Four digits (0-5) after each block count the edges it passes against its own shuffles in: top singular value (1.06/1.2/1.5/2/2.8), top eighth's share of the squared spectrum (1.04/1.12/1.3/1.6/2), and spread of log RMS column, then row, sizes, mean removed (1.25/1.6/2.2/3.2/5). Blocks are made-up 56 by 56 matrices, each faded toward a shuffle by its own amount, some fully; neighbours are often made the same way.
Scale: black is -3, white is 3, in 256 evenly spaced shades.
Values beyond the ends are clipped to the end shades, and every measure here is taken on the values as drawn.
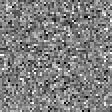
0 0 2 0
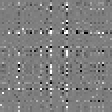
4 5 3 3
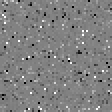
0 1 0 0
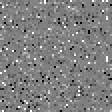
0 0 0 0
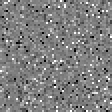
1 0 0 0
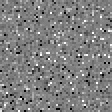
0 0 0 0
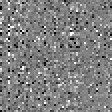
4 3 2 1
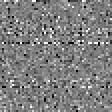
2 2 0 2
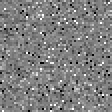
0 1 0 0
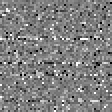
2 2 0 2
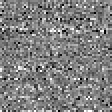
1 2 0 3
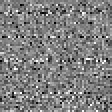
1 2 0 3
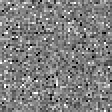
0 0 0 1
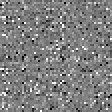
3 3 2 1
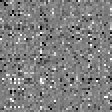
3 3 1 2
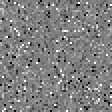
1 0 0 0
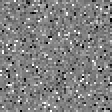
1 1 0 0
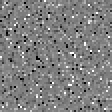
0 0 0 0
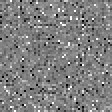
2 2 0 0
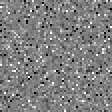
0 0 0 0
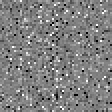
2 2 1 0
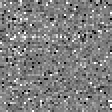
2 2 0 1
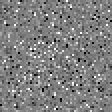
0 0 0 0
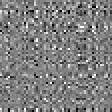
4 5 3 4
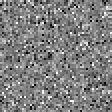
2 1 0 1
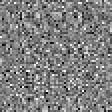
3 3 1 1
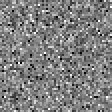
0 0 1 0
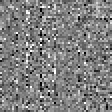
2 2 3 0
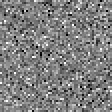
0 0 0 0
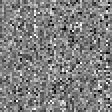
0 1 3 0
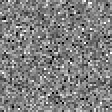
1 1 0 0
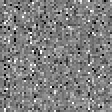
1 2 2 0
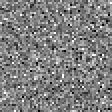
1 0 0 0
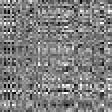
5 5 3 3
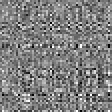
4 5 3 3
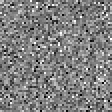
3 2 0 0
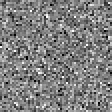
2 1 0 0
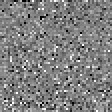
1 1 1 2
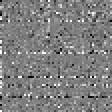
2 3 2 3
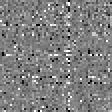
2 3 2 2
